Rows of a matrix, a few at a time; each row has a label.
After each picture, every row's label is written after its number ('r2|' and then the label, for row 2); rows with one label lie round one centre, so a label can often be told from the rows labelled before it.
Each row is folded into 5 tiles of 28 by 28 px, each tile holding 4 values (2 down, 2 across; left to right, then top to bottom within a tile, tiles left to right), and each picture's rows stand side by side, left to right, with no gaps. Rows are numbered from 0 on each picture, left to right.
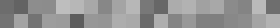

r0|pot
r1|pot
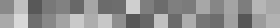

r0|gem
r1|pot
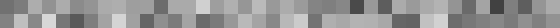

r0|pot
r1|pot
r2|gem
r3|gem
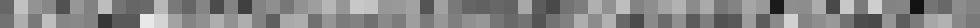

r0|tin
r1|gem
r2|pot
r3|tin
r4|pot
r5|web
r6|web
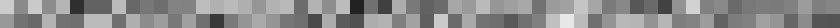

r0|web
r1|pot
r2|web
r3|pot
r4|gem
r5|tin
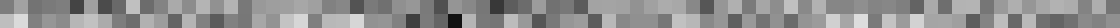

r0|gem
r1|pot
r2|gem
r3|web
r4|pot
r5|pot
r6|gem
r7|pot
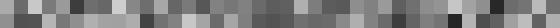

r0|web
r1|tin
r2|tin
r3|web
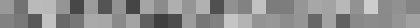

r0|web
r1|web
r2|pot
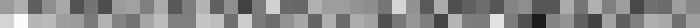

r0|gem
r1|gem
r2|pot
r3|tin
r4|web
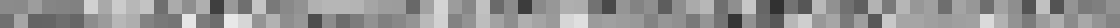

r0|pot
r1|web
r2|pot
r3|gem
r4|gem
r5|web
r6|pot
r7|gem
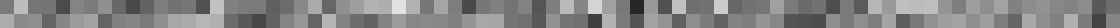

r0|tin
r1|tin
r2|pot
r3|tin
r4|web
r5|tin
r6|pot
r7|tin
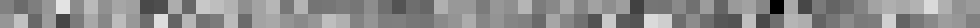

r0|pot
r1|pot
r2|tin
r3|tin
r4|web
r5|web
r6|pot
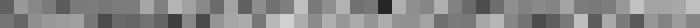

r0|tin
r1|web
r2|gem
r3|tin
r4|pot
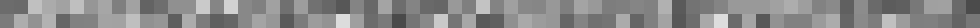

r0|pot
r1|pot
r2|tin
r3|pot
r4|tin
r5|pot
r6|tin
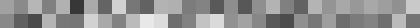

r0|web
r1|gem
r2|pot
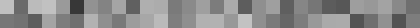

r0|web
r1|gem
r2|tin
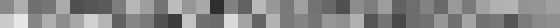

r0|gem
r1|web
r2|tin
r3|pot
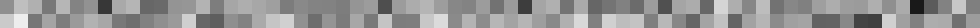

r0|gem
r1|pot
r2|gem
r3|gem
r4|gem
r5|gem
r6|web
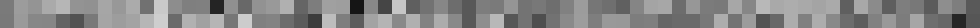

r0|pot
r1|gem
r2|web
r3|tin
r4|tin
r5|pot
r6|tin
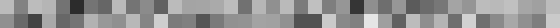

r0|web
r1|pot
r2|web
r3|pot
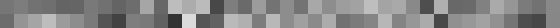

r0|tin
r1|web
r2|pot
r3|tin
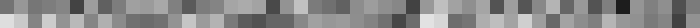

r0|gem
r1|tin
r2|tin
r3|gem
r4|tin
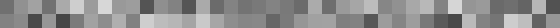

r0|pot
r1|gem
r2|pot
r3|web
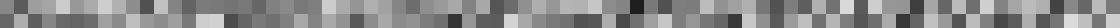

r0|pot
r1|tin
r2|pot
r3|web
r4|web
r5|web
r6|web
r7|web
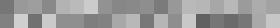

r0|pot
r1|pot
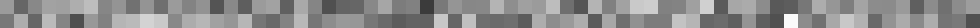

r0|pot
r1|gem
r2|tin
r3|pot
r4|pot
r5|web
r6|gem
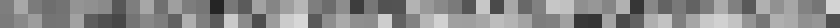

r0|tin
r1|web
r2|gem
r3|gem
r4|web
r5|gem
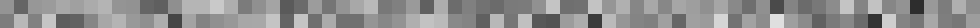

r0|pot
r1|pot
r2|pot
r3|gem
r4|pot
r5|gem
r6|web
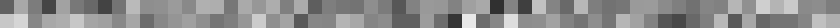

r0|gem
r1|pot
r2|tin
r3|web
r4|tin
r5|pot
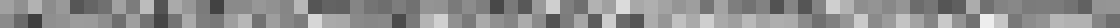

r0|web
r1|web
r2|tin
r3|gem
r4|pot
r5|gem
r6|gem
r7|gem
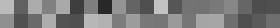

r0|web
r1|tin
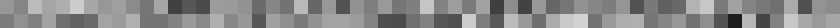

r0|pot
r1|tin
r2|tin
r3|web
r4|gem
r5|web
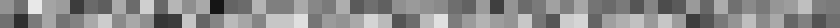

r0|web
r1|web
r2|gem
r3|gem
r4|gem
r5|tin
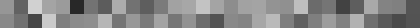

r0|web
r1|pot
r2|tin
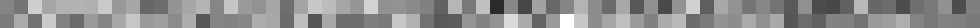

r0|pot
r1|pot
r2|pot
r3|web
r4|gem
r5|tin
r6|tin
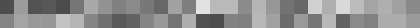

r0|tin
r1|pot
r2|pot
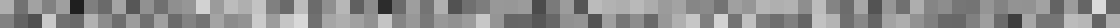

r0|web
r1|pot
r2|gem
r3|tin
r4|pot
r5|pot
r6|tin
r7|web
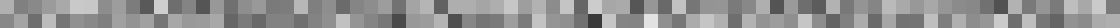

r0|pot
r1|tin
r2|tin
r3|pot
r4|web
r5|gem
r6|pot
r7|pot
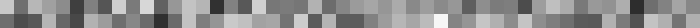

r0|web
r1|web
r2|pot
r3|gem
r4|web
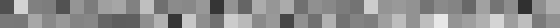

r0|tin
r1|web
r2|pot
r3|gem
